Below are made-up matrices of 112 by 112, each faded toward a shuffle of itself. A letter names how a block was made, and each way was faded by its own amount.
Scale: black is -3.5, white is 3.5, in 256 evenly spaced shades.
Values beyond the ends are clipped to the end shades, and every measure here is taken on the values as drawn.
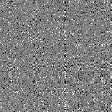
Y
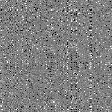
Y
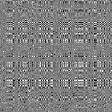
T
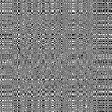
T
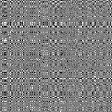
T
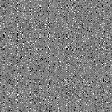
Y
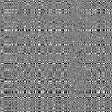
T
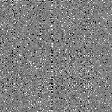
Y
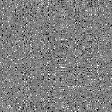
Y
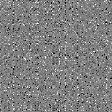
Y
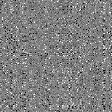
Y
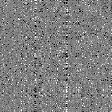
Y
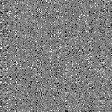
Y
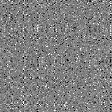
Y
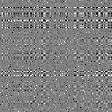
T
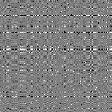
T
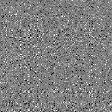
Y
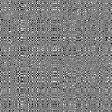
T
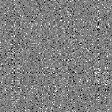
Y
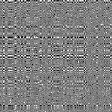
T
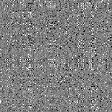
Y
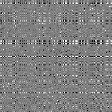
T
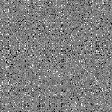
Y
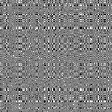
T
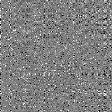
Y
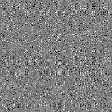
Y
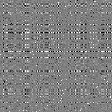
T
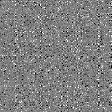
Y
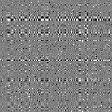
T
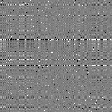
T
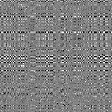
T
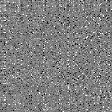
Y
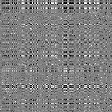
T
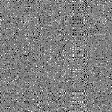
Y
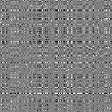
T
